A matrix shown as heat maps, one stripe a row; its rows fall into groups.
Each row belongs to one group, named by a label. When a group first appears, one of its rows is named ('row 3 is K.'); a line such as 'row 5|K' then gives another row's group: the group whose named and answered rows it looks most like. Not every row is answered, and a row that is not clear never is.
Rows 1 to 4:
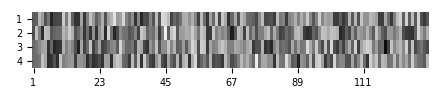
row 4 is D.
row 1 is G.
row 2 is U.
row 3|G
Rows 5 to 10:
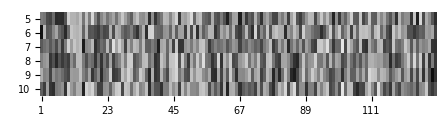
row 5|D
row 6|U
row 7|D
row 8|G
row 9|G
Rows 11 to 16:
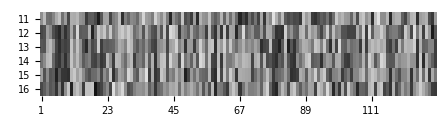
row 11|U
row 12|G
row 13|G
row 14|G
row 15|G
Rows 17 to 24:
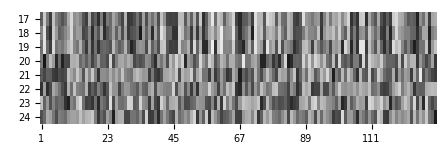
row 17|U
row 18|U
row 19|U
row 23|G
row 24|D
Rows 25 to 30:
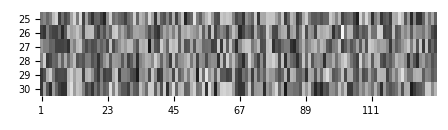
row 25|U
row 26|D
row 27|G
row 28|U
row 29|D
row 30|U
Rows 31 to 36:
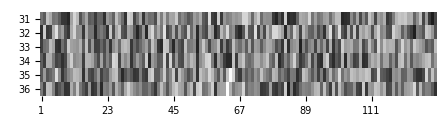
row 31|G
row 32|U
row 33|D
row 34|D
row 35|U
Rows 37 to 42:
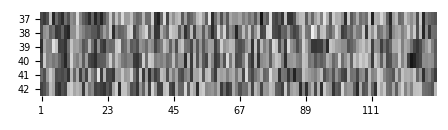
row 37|G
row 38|G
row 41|G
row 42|D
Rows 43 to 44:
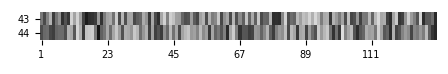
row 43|G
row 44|D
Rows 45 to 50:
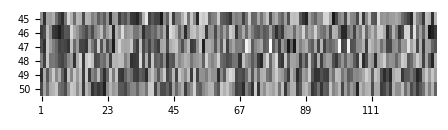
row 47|G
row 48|D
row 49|U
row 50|U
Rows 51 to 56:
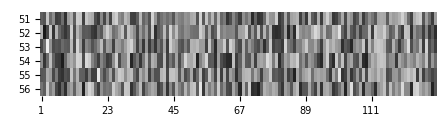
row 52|G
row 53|G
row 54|D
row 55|G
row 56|D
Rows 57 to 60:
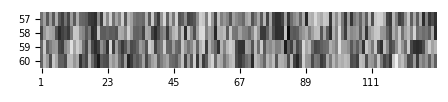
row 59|U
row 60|U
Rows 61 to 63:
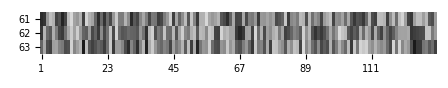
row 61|D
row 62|U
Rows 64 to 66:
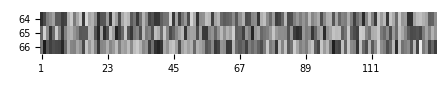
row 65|U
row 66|D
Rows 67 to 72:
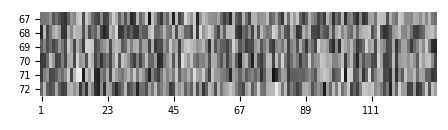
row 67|D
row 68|U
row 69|D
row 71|D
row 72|U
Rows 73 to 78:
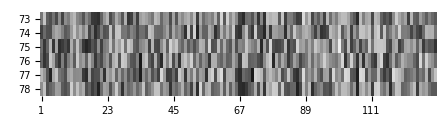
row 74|U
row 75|G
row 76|D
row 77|U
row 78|U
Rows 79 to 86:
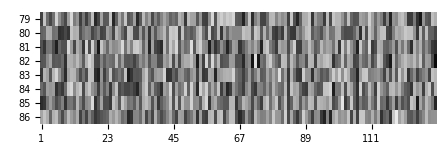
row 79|U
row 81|D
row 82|D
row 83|U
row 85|D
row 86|U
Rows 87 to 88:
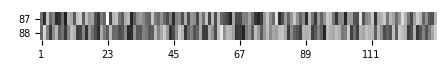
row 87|D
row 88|U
